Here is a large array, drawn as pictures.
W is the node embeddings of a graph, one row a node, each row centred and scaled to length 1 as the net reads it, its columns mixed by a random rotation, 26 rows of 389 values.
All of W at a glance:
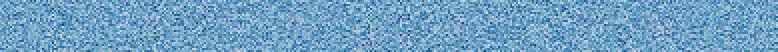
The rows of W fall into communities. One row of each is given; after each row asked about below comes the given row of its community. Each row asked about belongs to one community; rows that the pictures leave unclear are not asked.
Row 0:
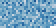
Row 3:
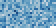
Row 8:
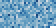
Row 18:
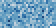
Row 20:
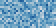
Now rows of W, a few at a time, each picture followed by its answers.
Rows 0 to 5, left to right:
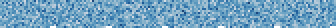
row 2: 18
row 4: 8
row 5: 18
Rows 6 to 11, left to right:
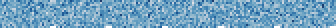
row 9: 0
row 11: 20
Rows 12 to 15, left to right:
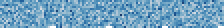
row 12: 20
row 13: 3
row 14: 8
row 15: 18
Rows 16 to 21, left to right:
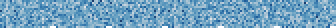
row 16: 3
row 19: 3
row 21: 8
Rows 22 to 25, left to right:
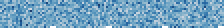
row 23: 20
